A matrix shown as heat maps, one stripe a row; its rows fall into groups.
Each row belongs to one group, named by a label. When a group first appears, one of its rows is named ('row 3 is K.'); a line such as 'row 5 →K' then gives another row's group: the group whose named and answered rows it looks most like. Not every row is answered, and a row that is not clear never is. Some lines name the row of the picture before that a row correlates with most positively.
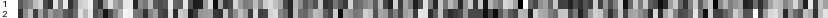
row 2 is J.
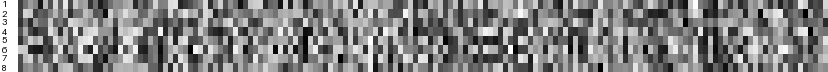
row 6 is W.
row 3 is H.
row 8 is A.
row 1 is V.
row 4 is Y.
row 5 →J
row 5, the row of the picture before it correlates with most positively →2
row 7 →J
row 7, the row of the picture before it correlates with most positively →2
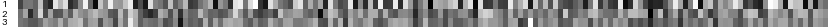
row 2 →Y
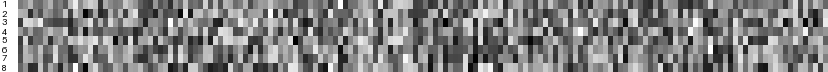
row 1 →H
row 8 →Y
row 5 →H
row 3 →J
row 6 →J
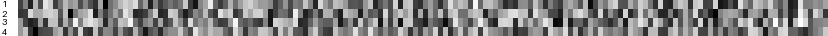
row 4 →W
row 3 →Y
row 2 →V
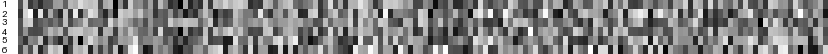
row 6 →W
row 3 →J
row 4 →H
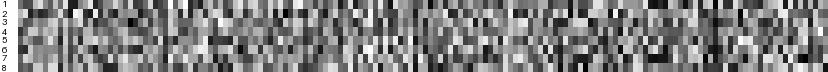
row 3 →V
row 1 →J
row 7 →J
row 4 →V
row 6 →V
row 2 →W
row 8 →Y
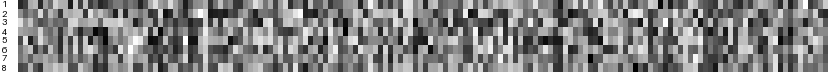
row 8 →V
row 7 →A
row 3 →H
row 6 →Y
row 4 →A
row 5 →A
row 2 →Y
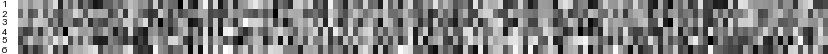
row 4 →H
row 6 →H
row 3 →A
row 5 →V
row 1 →A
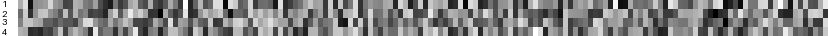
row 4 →W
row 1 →W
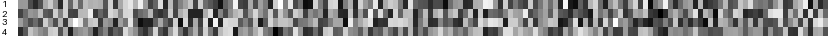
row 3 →H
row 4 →V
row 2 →J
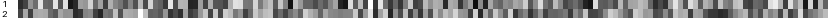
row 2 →A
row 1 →J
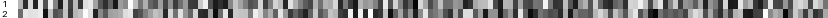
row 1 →Y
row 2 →J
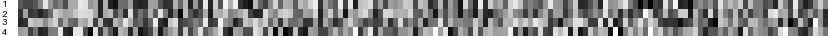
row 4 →W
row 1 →H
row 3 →V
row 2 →H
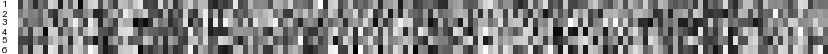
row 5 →V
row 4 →Y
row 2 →A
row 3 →H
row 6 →Y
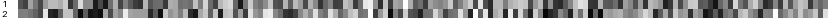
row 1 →V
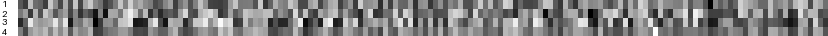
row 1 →Y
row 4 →V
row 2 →A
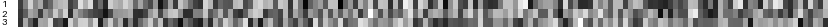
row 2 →V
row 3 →H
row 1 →J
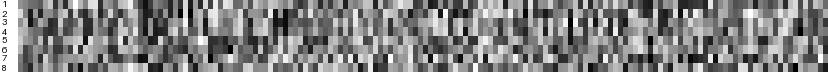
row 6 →Y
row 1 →H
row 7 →H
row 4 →W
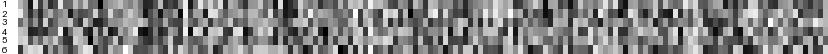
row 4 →W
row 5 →W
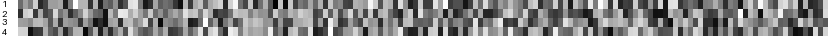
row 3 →A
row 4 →W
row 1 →W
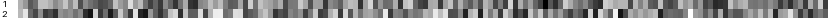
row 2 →W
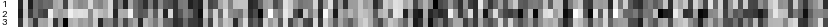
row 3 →H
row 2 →H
